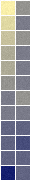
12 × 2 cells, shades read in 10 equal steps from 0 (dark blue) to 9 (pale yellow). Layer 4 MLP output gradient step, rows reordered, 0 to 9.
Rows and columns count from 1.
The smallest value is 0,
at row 12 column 1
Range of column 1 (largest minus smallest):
9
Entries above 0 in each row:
2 2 2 2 2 2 2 2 2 2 2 1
